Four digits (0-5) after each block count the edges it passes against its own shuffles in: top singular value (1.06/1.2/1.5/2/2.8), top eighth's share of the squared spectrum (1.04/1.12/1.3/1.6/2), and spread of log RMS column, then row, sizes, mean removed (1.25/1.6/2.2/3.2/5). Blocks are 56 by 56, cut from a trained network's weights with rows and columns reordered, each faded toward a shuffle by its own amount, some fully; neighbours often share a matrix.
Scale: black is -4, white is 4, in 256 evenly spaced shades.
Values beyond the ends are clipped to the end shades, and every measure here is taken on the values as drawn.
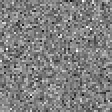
0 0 0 0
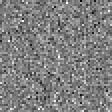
0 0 0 0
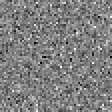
1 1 0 0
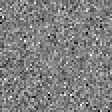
1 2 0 0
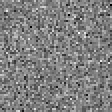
1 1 0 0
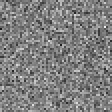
0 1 0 0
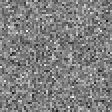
0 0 0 0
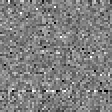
3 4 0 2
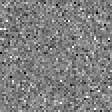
0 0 0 0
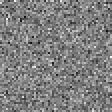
1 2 0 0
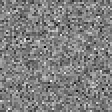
0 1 0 0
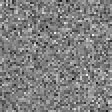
0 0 0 0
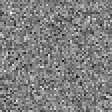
0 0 0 0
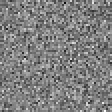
0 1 1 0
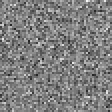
0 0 0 0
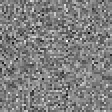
3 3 1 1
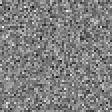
0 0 0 0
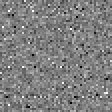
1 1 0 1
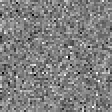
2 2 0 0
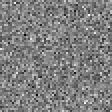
2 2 0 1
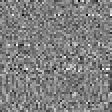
3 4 1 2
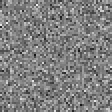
2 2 0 0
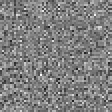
3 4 2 2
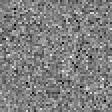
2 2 0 1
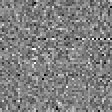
3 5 2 2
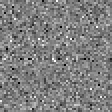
2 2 0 1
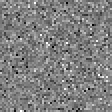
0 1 0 0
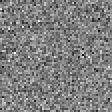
2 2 0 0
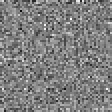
3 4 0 2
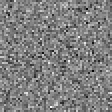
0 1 0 0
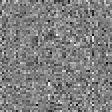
3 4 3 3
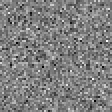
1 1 0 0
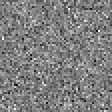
1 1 0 0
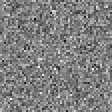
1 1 0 0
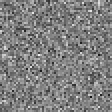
1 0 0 0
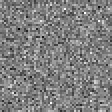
1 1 0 0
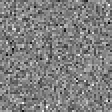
1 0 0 0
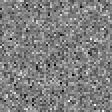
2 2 0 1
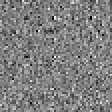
3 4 2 2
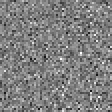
2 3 1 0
